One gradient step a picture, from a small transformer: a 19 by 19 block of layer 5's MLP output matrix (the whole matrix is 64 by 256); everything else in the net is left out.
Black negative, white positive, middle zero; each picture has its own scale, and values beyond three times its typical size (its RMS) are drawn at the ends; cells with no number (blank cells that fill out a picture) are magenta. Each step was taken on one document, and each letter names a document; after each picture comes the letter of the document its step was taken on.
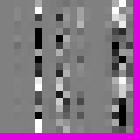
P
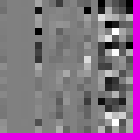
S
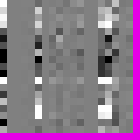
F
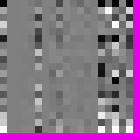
S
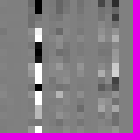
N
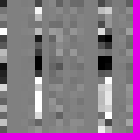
F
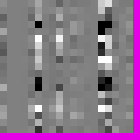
F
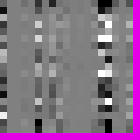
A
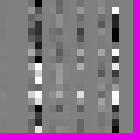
N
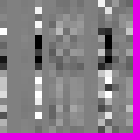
F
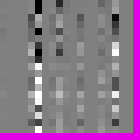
N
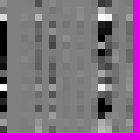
A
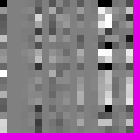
A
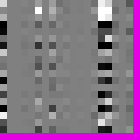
A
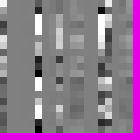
F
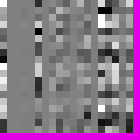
S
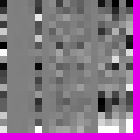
S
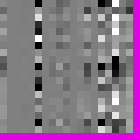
S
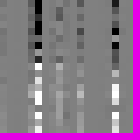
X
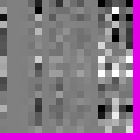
S
